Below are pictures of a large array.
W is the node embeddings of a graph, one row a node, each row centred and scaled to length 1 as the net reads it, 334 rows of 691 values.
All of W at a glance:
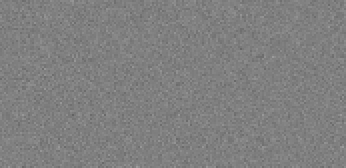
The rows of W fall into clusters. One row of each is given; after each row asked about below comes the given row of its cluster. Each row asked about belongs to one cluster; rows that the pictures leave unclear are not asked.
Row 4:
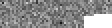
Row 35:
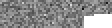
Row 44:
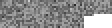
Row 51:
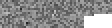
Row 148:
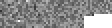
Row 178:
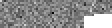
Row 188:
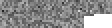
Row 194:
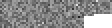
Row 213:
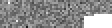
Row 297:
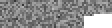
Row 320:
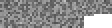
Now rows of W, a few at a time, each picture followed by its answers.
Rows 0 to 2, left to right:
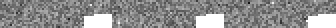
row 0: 44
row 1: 4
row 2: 35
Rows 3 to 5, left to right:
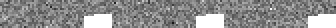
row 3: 35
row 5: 188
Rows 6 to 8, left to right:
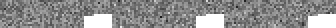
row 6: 44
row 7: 320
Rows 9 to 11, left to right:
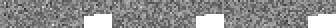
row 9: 188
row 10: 194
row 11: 4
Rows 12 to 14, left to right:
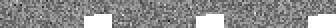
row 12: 148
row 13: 213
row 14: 320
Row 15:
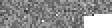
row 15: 4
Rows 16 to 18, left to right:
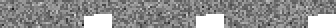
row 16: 297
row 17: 297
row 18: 320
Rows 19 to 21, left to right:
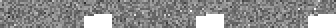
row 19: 178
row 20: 51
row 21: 178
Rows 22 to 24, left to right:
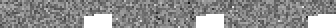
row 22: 213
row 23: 35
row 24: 320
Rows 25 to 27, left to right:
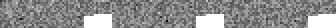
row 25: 194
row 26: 320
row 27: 35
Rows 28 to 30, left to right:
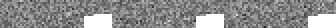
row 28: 194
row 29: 35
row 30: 194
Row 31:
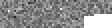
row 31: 188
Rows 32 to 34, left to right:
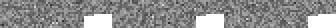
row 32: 35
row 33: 35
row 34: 4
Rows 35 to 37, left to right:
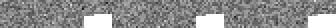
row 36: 194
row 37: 35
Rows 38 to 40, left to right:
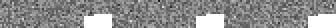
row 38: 51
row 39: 148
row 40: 148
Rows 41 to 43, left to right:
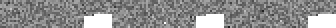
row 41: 213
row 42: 35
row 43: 213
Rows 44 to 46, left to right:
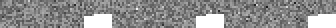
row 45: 188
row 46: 4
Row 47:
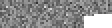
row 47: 4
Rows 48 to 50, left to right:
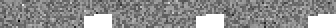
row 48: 148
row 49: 320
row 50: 148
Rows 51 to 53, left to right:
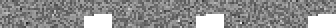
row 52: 297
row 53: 213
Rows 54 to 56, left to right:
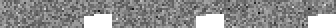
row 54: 188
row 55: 35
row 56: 44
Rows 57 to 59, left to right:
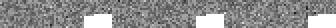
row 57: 35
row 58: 51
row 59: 320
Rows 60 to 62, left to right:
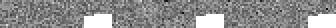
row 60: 213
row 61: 44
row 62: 178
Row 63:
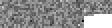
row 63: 35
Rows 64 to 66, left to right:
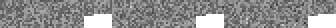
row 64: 44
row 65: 188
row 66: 148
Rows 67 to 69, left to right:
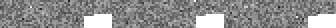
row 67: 44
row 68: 297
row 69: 194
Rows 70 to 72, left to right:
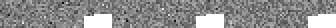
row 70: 148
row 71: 4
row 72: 4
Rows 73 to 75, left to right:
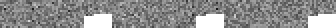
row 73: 297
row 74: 194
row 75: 148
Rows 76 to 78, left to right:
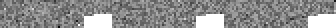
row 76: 44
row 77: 35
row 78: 194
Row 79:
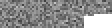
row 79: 297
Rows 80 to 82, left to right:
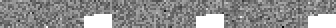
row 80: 194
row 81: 44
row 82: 178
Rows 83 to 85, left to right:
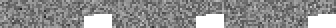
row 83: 35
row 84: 194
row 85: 44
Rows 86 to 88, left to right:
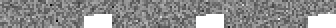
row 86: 35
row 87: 194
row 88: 213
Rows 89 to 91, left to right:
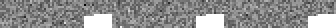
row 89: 4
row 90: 320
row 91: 194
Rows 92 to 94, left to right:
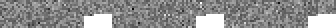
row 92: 297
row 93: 51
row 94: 44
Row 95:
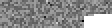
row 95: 35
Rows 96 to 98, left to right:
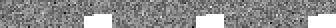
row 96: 44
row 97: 320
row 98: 51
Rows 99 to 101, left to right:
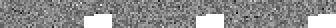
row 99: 178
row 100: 148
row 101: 4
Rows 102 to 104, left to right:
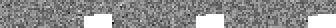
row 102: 51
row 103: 194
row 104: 35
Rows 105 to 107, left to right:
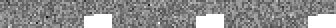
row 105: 320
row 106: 51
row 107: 194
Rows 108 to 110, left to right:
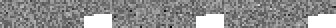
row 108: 194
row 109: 44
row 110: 188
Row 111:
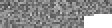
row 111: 320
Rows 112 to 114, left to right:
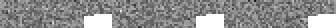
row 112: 188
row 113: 188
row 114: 194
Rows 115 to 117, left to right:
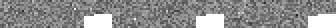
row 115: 178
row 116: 51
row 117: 297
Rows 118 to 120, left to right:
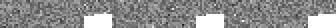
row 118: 213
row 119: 148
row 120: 148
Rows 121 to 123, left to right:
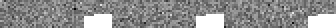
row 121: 178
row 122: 297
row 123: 194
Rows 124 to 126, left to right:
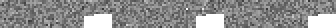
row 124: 35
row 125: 178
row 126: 51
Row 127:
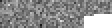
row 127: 194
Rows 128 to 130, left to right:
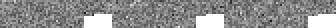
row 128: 213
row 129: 188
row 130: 320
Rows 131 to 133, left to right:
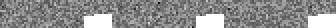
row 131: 4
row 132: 320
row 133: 297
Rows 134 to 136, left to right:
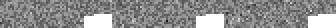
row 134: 194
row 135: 320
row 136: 4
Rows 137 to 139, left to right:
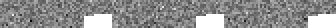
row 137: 35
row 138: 188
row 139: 35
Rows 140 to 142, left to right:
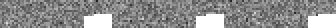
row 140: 4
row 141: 213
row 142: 51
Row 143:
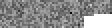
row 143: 44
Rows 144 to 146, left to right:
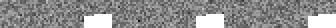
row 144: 35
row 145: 178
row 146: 51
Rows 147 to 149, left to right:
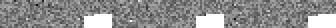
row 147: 213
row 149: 35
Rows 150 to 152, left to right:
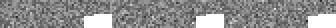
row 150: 194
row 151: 35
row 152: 4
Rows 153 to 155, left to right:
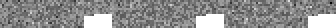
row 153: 51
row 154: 188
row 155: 320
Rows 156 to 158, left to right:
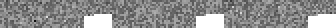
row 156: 320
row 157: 44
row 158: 320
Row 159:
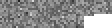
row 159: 51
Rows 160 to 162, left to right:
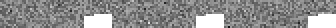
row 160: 148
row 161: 297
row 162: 213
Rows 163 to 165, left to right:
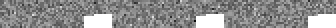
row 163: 4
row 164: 35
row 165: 320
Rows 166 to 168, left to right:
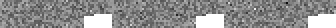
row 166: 188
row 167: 188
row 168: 188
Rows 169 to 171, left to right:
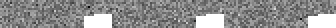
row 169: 51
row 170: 213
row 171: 188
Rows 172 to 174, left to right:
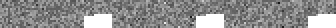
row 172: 51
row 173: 35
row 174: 44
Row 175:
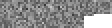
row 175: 194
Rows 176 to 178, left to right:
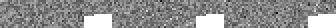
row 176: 35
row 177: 188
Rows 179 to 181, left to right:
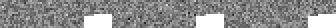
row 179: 35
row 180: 297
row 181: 148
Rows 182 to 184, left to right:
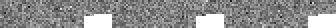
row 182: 148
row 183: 178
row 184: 51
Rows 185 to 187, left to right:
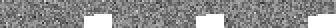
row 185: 213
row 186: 4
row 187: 194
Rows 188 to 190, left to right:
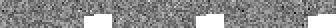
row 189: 4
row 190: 44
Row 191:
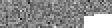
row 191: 213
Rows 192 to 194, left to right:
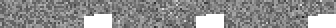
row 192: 148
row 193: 4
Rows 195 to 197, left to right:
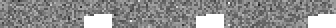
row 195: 178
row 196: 148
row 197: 188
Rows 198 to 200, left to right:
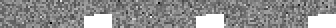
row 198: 148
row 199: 320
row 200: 44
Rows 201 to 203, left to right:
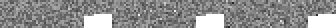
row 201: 297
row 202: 213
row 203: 213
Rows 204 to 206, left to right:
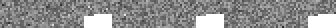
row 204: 51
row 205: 35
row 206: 178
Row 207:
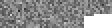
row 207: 148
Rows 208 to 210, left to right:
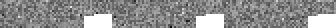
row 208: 148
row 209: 44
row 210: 194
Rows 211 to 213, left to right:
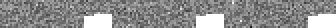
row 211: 213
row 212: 297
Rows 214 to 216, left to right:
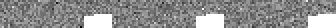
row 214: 320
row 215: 51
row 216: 297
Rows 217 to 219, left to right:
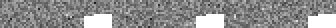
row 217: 194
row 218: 188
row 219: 148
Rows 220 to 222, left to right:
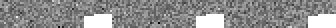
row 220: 178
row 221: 51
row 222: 188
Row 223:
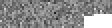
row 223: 44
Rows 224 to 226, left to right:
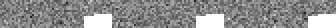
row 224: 4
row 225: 297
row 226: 35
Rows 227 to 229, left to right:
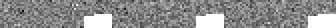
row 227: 178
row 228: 297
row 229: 297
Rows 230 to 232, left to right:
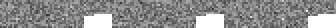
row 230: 213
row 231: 213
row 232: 194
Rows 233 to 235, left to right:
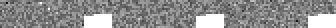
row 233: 297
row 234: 35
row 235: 148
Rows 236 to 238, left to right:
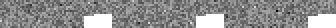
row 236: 4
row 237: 297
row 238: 44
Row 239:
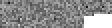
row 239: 213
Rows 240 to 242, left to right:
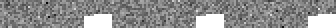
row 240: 320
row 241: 35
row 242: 44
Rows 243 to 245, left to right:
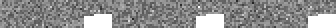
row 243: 188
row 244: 213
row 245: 213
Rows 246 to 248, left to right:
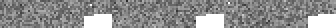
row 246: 44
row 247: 4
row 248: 188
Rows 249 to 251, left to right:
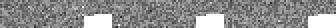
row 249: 320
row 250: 213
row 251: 320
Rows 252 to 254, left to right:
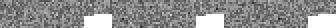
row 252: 44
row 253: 297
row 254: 213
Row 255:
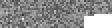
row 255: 51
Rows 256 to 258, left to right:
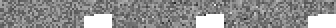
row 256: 178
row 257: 148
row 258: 194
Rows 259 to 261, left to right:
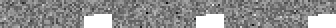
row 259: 35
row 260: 44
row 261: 51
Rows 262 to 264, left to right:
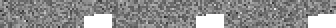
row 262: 178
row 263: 148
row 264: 188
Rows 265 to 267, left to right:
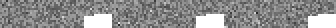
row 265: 51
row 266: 213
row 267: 194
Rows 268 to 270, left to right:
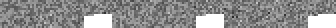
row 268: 35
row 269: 320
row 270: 178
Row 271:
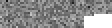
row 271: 51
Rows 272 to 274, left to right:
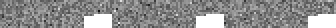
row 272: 44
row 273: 213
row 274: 194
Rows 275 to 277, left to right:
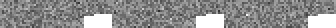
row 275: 188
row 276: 188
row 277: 194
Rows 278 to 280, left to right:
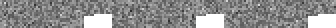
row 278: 188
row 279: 148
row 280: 188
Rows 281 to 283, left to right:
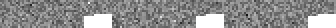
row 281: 4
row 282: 194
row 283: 194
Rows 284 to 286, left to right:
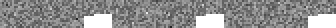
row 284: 188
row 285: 44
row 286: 320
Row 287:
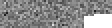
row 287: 188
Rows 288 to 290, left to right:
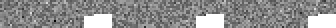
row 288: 320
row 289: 148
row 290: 178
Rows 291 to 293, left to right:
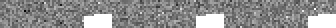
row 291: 4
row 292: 297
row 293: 51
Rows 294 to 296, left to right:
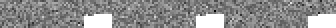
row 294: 297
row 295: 297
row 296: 4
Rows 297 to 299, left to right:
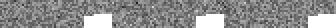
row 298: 35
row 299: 148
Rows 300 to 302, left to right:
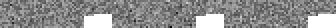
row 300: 35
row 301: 44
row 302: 213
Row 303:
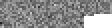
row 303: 194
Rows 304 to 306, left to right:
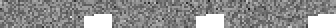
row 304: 178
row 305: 4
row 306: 188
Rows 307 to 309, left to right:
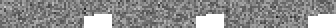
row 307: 213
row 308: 188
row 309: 148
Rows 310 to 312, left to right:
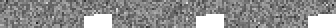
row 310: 320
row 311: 44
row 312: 148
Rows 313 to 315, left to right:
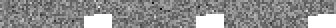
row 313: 320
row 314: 297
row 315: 194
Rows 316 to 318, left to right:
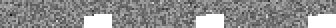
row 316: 213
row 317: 35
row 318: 297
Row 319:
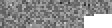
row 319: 148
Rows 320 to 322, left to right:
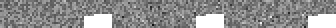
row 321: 194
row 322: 320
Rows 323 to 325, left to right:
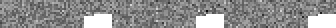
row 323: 213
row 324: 188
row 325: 178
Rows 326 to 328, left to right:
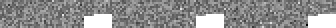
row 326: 44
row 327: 297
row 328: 297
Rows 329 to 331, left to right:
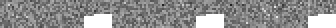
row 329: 194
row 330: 35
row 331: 148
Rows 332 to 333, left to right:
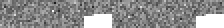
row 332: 44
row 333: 194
